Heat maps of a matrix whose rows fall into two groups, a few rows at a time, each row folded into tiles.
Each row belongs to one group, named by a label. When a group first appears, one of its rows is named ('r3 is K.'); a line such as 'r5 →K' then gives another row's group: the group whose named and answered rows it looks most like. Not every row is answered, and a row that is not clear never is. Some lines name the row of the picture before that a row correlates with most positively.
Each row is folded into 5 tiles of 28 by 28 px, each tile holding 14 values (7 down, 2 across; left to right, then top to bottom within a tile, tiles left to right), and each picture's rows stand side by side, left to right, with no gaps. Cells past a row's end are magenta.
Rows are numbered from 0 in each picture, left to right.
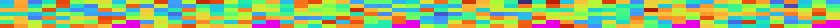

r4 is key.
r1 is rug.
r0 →rug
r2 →key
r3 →rug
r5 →key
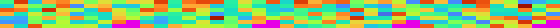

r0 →rug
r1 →rug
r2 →key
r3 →rug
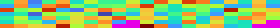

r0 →rug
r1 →key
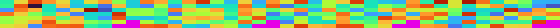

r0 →key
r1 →rug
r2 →rug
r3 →key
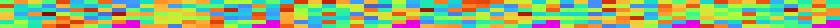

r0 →key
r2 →key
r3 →rug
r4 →rug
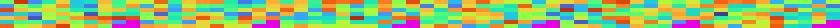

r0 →rug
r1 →rug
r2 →rug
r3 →rug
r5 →key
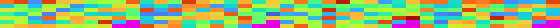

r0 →rug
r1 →rug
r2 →rug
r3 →rug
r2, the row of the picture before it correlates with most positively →1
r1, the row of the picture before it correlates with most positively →4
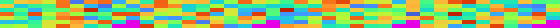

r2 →rug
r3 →key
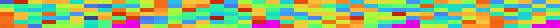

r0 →key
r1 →rug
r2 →key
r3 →key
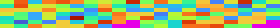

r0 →rug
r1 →key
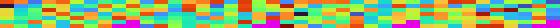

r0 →rug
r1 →rug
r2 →key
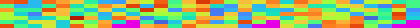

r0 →rug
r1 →rug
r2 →key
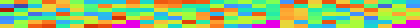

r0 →rug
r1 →key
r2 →key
